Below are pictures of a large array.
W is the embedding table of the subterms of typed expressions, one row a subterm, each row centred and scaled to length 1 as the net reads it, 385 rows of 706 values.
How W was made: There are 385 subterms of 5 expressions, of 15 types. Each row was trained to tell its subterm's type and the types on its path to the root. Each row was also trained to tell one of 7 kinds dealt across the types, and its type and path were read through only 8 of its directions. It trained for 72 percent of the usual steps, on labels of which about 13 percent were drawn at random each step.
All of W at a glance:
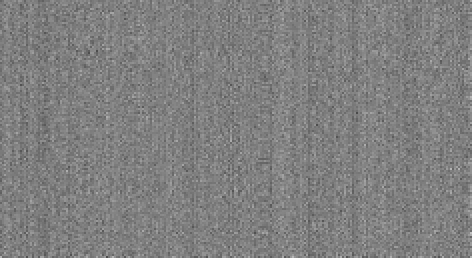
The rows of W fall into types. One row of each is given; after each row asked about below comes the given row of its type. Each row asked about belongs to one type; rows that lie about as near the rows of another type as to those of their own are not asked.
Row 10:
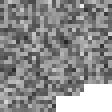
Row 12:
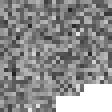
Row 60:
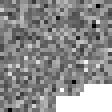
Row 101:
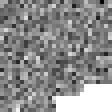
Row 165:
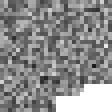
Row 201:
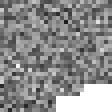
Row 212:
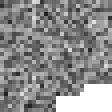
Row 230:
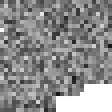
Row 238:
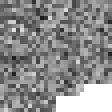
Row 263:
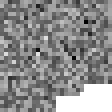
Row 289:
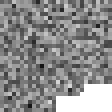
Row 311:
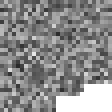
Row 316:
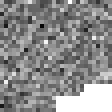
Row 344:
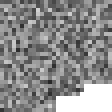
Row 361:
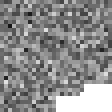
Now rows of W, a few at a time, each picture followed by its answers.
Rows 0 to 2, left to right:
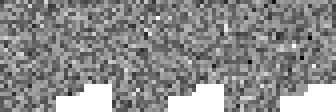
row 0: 344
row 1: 361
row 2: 12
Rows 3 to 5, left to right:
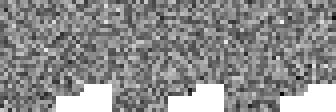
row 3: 201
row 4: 361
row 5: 10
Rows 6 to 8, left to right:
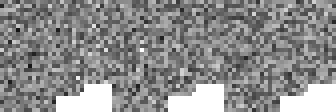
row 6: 212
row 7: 12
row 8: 238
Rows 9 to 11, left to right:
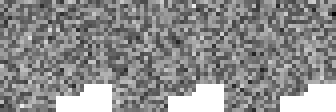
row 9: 316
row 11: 344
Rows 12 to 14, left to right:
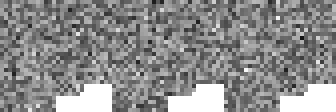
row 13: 316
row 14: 201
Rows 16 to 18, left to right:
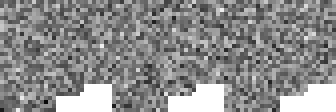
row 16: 289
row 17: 361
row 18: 165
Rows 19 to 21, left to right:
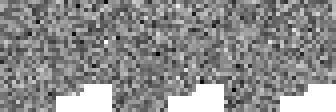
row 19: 165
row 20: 263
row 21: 263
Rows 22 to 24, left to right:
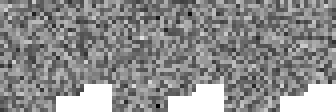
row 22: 289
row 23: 101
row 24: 344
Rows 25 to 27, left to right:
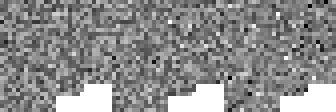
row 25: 212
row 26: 101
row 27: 230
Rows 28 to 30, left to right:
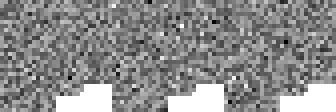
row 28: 263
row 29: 101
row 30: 10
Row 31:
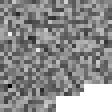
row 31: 344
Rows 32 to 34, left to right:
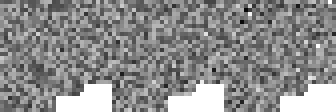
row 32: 289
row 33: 12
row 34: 212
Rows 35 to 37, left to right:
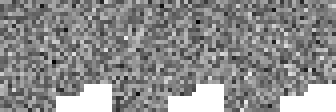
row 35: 263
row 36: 289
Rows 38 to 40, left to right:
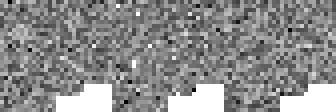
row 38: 311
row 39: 230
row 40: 289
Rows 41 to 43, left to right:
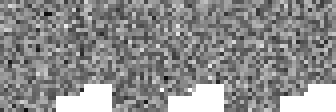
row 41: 12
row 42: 201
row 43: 165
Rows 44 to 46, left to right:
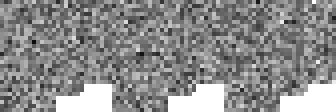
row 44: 289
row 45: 212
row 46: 238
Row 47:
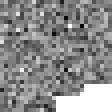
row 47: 101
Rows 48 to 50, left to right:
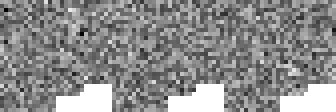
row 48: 263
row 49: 10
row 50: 165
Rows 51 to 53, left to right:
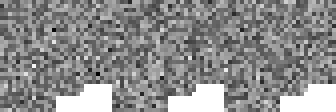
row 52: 316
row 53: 212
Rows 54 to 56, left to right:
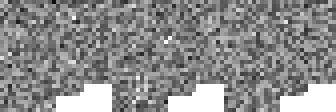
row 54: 311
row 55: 212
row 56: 344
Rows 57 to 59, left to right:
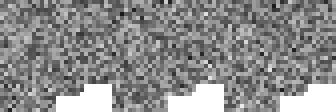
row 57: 212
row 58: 238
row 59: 311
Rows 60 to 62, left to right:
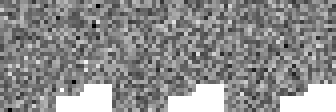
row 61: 238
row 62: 344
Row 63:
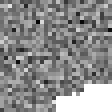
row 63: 10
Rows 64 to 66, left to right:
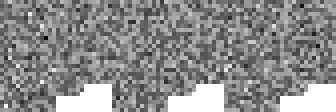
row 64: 201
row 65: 238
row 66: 238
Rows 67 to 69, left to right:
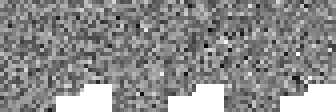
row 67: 101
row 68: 316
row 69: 316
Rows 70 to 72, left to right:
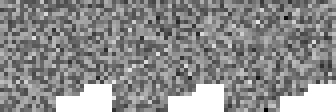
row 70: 101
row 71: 344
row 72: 311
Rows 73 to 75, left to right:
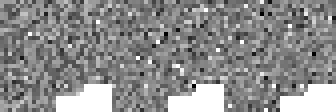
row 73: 12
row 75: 60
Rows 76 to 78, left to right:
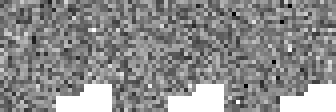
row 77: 12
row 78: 201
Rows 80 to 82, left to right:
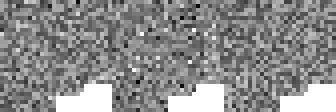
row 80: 165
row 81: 60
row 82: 165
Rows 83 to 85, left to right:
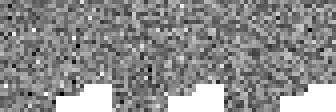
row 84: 361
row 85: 361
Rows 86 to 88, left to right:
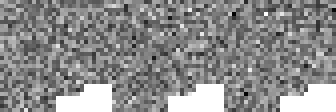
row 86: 101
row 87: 10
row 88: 60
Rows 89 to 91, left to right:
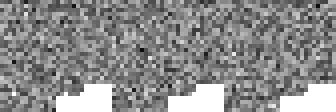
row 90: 263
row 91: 311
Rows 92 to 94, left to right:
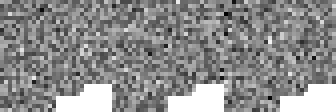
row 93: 311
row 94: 263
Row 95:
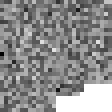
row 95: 344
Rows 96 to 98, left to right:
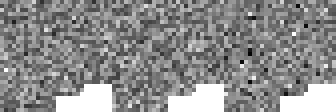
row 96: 263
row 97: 10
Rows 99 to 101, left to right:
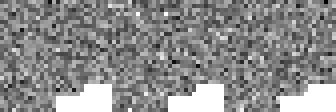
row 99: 12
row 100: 230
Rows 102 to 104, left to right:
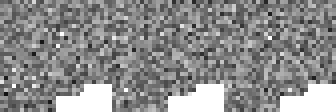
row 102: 361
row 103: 10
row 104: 361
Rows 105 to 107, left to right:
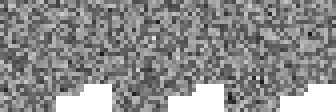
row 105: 238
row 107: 361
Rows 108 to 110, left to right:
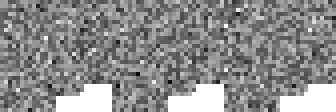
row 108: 263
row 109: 12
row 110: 238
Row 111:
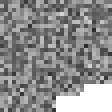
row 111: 12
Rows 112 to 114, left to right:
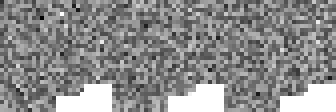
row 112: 201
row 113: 238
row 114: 311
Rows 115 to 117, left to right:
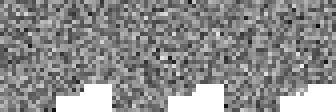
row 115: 12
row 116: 263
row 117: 165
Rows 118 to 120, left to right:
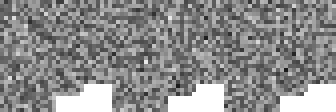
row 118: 238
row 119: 212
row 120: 201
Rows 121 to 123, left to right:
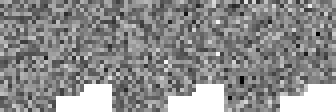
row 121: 316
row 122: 201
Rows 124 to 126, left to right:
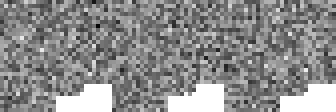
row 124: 263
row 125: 10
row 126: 10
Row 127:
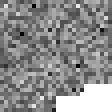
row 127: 60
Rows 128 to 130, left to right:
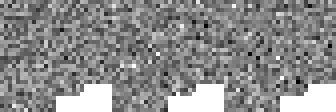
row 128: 316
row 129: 230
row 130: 289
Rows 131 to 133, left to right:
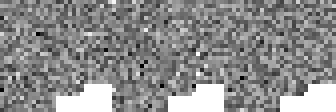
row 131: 10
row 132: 316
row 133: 289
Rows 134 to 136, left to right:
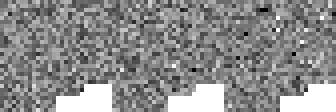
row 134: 212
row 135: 238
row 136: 60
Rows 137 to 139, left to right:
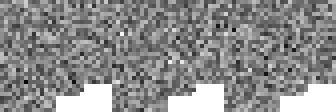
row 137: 289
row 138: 344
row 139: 311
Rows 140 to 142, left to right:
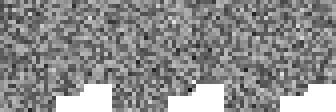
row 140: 238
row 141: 263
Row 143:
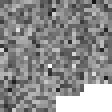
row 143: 212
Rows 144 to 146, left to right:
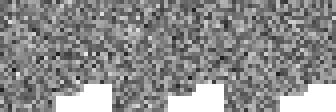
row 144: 238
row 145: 311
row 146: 165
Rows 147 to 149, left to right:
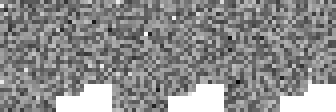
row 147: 101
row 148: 165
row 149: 212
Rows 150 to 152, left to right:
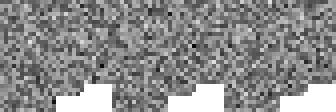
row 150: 361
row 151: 201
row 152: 311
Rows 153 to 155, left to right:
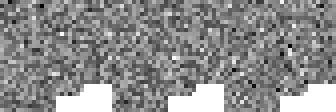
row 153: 263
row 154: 361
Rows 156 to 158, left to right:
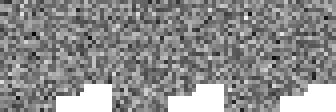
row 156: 361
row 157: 101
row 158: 238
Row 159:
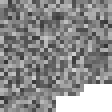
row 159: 263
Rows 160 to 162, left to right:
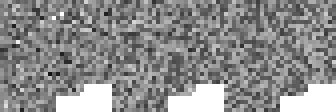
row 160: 12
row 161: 12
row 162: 344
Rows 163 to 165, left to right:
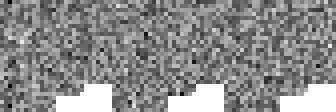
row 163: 212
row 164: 263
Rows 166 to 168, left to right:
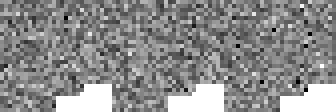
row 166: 101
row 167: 12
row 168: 60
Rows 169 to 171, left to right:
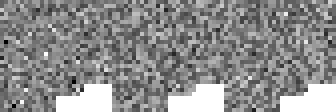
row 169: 60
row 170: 12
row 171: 344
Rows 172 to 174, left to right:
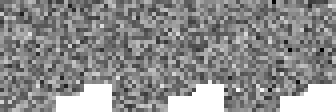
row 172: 311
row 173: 201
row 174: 263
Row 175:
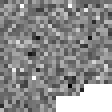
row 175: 60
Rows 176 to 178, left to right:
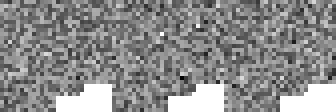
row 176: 230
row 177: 230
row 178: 12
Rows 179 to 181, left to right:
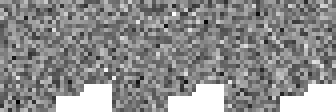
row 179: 201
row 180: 60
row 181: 361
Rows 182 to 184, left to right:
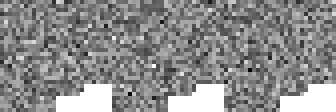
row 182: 10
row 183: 316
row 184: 263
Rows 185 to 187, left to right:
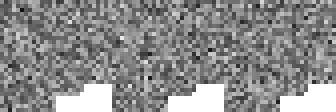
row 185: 238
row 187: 212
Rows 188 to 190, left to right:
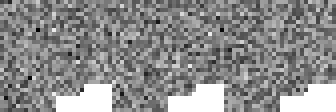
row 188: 60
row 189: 311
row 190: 12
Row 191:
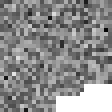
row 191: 361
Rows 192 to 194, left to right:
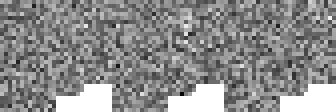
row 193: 311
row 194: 212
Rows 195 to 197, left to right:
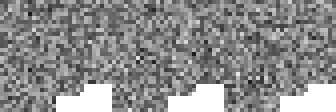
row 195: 212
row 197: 361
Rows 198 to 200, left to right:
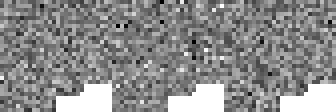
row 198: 289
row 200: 289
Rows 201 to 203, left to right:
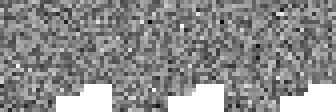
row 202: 165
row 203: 289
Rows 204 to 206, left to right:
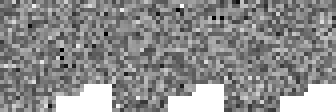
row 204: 238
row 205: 201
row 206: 289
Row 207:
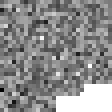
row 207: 10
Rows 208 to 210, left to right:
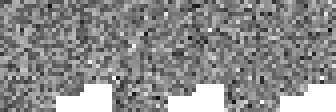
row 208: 289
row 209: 212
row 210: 212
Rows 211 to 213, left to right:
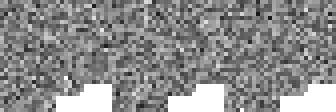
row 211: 263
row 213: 165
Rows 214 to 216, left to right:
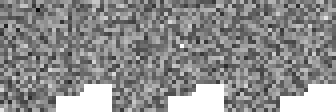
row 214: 201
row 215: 101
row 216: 361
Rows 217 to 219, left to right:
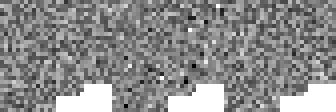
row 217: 361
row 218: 60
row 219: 344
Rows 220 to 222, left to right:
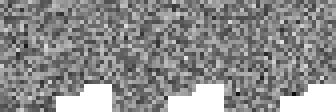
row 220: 316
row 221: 238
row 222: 263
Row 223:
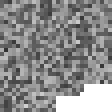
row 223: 212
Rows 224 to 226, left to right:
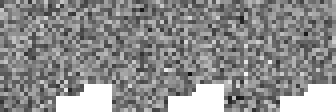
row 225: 289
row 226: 263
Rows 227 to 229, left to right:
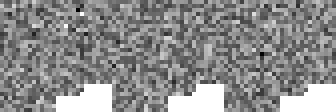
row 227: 201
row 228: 212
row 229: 201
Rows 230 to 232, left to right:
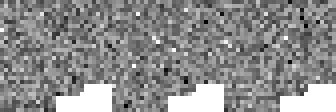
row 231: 230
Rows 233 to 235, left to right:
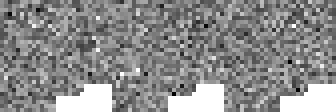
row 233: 201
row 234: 230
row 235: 60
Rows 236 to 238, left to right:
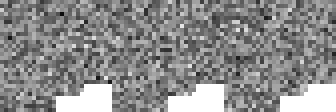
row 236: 316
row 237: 165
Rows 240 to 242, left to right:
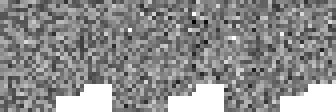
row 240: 263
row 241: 60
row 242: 344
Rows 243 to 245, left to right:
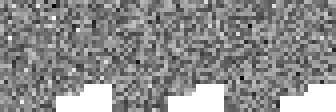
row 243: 12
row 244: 165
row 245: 316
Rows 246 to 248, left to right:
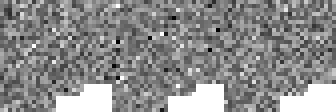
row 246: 201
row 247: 230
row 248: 165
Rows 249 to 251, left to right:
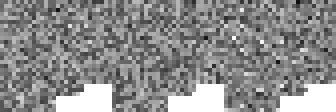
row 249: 344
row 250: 212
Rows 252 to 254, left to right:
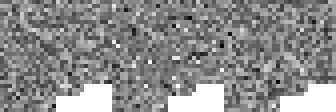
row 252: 361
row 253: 230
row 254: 311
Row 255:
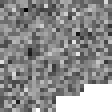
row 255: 212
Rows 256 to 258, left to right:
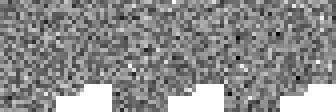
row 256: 263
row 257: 201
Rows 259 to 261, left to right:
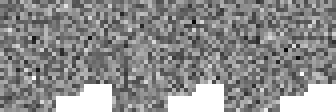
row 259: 263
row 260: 12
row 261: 344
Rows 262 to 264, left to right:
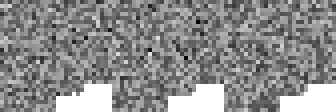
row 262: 10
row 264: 311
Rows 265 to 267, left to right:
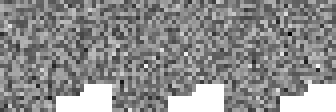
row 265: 289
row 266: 263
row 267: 289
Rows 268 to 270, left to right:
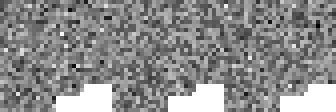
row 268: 238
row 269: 361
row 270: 60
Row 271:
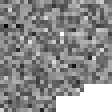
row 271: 361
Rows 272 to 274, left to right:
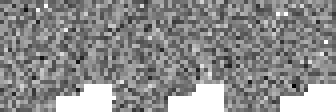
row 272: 344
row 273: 344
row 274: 60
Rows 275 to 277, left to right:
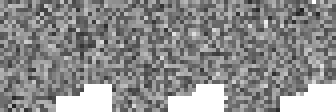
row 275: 212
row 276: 165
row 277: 344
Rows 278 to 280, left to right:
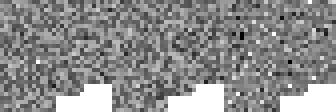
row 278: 289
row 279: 311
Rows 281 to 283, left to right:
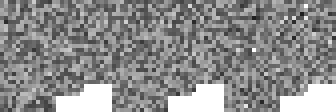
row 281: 101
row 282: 101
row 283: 165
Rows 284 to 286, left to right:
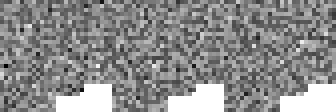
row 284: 344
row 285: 10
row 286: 344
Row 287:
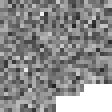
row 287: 101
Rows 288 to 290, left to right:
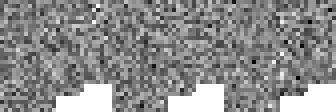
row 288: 361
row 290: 289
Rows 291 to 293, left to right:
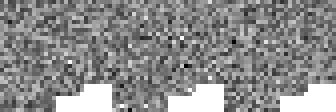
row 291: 311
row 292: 201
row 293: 289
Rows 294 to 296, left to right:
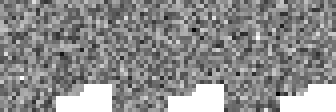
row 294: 12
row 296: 165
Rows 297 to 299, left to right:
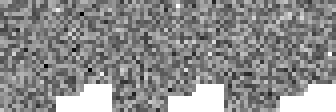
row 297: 165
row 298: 212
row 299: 238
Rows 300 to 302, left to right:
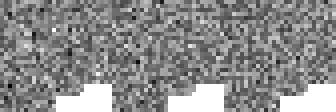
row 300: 201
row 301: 238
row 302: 263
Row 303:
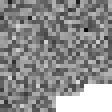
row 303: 165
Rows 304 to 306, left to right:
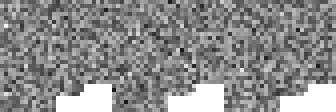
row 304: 289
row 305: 10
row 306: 311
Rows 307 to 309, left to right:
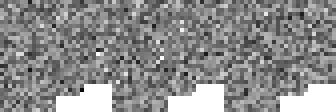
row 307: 212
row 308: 316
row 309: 101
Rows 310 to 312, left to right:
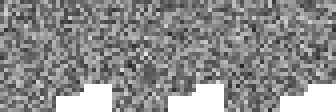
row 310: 344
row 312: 238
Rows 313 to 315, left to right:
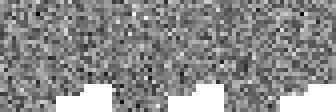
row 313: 201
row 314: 361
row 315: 238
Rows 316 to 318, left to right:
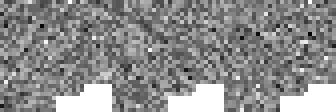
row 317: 238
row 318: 230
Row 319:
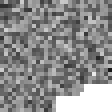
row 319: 238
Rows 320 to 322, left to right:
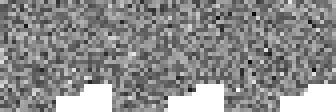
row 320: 263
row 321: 10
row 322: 263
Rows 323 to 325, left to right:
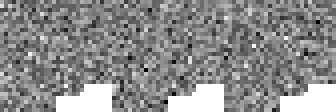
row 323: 101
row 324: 316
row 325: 230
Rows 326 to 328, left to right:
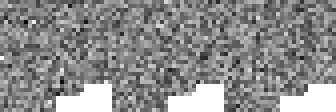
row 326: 311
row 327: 165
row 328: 212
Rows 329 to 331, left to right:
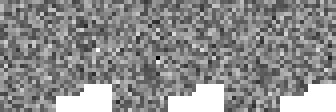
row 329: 201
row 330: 361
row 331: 289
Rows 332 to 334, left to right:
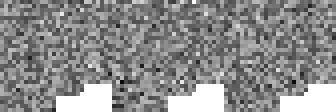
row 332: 289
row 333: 316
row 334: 201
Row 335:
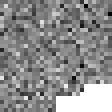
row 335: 60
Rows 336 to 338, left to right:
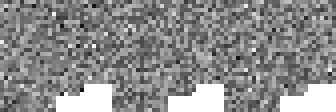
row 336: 230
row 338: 201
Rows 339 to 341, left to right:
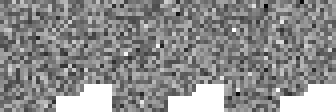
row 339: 212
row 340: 316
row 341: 263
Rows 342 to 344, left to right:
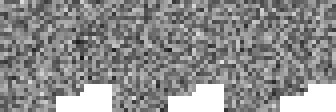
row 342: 316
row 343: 165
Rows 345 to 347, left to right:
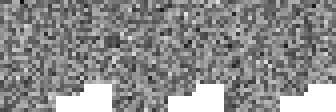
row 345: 344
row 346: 212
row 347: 212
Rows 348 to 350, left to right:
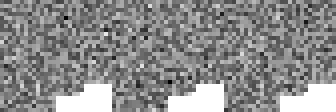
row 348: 10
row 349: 10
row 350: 10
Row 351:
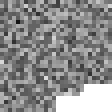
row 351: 238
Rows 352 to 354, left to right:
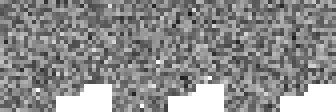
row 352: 263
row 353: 101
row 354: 212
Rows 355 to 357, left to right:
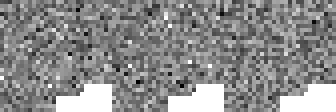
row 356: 60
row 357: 165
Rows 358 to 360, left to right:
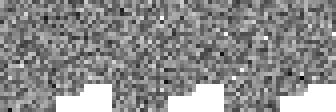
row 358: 101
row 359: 238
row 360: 165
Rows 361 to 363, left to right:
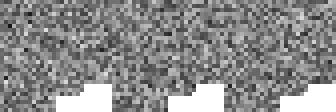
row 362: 289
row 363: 311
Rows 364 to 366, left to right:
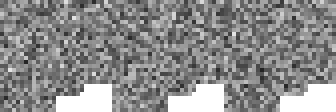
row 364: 212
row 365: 12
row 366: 238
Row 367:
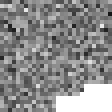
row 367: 10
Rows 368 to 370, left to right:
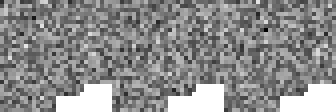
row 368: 289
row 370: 289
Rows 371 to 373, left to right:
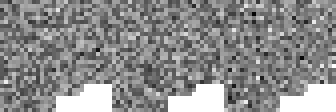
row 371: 361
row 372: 263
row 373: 238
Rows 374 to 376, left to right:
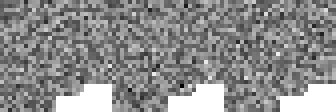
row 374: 238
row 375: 201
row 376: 316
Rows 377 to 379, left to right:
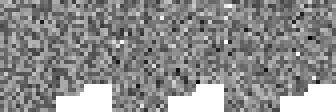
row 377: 165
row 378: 165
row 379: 230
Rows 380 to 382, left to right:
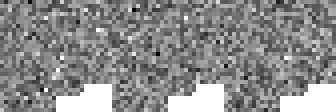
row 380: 361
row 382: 361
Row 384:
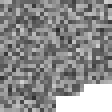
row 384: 311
